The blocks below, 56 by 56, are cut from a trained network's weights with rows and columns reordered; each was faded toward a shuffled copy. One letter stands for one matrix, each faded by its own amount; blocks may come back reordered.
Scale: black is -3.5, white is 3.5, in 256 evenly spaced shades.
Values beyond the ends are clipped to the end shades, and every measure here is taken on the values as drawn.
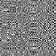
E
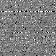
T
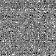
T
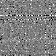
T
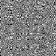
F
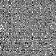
T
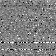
T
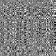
F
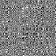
F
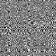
F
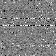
T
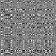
E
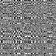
E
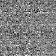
T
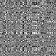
F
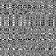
E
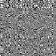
F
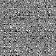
T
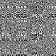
F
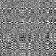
E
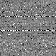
T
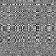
E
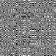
F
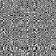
E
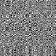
F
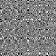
F
